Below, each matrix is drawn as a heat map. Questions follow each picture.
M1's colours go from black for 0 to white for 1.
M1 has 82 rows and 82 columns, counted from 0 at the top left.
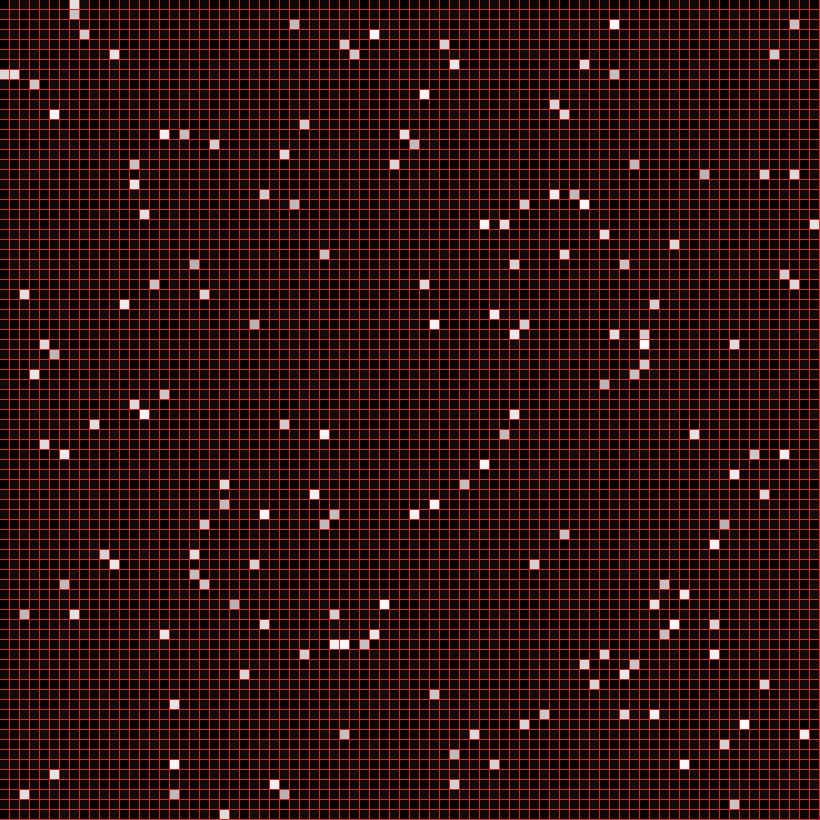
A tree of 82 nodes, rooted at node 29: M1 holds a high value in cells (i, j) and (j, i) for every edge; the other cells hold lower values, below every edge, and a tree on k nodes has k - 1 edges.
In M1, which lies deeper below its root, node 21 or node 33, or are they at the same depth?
node 21
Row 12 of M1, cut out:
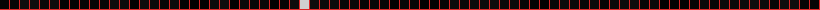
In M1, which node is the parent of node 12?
30
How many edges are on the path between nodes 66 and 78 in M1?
4
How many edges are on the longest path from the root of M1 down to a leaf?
10
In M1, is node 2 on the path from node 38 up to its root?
yes
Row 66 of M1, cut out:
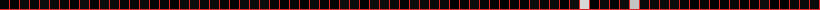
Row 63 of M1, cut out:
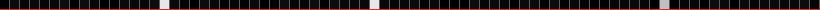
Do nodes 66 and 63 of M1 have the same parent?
no
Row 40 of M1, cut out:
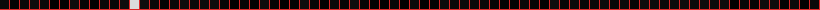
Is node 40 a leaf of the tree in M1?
yes
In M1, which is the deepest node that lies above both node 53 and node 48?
32
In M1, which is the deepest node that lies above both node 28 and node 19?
2
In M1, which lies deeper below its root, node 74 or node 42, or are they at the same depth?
the same depth
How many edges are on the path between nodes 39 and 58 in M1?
4
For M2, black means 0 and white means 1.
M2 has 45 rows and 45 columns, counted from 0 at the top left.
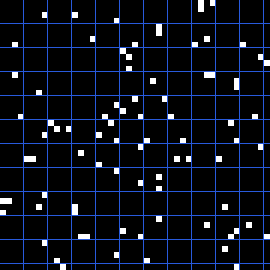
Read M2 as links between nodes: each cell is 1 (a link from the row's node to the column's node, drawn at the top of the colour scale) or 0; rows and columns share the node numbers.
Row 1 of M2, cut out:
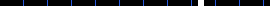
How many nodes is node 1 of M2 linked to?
1
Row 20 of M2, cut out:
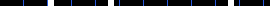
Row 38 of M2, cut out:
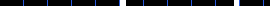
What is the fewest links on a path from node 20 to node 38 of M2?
1
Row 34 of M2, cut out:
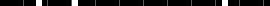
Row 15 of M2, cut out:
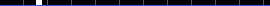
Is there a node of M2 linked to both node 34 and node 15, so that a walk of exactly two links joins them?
yes
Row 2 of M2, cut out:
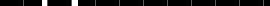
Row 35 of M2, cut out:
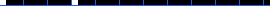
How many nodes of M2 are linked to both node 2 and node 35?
1
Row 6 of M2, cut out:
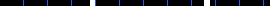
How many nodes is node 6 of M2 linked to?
2
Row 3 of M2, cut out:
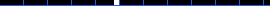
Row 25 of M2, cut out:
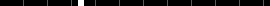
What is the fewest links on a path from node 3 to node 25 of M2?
5
